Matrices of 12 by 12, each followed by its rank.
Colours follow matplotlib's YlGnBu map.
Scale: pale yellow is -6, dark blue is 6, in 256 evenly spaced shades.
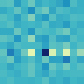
two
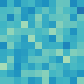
full rank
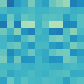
two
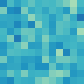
full rank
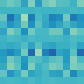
two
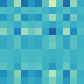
one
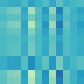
one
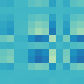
one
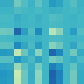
one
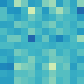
two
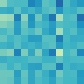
two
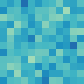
full rank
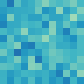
full rank
